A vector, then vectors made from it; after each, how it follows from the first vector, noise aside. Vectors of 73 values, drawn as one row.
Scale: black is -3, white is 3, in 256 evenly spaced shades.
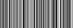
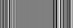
partly zeroed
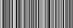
reversed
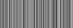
shrunk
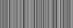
shrunk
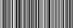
reversed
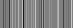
partly zeroed
